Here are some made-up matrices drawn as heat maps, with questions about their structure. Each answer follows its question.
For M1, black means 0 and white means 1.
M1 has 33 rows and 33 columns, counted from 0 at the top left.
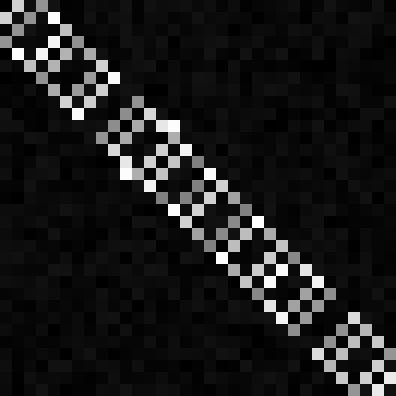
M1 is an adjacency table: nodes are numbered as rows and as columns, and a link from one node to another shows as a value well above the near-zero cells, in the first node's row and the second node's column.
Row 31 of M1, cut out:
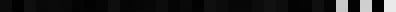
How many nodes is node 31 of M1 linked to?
3
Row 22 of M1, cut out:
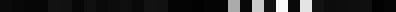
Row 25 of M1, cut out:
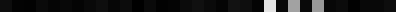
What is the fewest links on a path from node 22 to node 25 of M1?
1
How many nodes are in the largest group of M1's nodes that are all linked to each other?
3
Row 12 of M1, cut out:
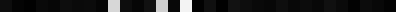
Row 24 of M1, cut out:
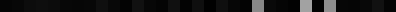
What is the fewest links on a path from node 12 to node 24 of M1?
4
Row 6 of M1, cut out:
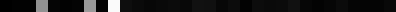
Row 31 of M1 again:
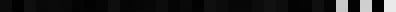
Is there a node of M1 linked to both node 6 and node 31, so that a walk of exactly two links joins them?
no
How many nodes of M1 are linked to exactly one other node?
0
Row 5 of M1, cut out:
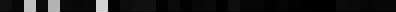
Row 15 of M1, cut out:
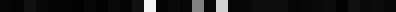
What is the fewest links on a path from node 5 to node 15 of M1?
6
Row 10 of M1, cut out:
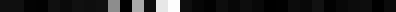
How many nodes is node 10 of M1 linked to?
4
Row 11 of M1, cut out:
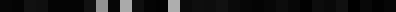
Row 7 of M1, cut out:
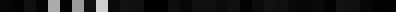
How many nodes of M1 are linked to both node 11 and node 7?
1
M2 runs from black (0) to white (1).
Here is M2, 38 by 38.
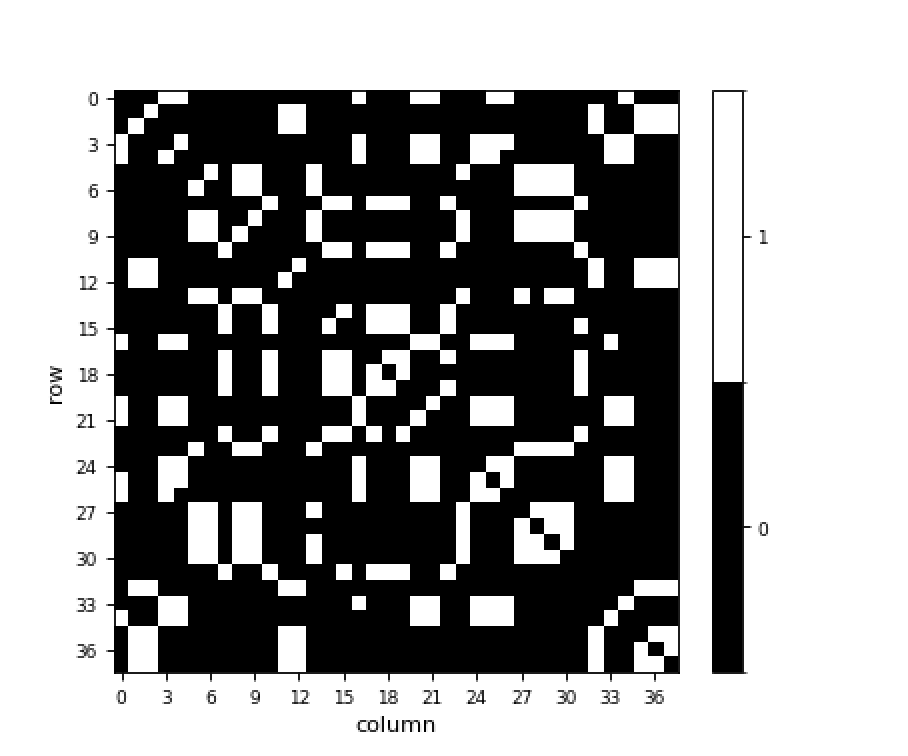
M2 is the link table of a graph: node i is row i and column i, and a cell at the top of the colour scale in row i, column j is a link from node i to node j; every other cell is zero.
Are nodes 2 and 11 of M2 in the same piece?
yes
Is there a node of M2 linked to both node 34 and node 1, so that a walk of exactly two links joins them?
no
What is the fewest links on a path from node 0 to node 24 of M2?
2
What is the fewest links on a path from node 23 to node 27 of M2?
1
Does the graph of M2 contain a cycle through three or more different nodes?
yes
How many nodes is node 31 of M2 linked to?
7
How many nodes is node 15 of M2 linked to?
8
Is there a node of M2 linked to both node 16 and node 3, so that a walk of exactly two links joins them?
yes
